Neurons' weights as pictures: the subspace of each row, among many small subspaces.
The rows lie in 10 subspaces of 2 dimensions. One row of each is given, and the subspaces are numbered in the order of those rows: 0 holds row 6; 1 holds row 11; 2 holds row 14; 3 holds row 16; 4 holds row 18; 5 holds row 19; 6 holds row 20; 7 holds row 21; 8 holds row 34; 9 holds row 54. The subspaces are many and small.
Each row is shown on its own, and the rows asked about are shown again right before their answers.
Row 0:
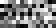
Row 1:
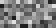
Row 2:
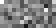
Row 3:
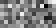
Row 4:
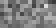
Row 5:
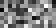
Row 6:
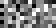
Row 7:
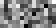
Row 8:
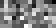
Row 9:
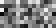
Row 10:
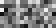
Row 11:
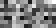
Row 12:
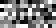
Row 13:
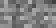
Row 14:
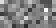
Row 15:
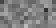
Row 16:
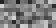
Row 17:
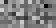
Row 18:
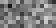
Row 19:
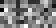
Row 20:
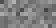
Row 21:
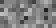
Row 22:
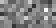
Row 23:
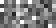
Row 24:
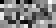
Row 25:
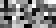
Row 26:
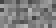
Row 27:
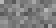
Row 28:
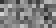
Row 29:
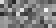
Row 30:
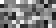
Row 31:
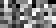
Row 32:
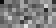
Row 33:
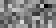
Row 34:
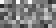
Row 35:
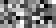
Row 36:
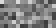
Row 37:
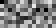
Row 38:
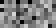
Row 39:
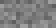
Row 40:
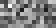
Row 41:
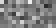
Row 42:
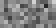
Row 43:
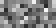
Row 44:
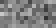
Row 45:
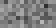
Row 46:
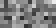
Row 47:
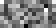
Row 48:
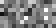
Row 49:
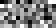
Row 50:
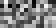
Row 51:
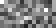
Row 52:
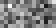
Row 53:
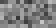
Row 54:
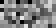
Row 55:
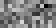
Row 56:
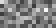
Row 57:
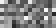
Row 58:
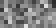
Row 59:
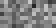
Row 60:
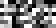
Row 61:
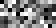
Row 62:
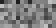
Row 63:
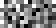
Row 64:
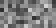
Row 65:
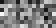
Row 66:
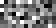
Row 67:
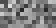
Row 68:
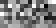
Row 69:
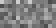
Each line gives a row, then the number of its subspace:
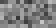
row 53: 9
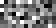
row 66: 9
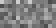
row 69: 8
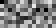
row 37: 0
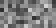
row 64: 4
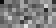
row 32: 0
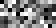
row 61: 6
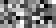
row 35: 8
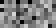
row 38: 8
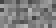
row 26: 4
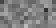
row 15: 2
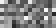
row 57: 1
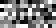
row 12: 4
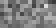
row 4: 7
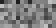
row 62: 8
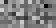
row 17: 9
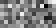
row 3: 5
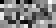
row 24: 9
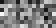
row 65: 5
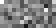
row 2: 0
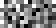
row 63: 0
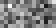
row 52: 4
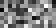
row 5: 4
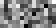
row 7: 2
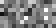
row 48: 7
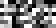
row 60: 1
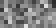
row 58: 5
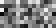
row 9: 5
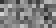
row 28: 5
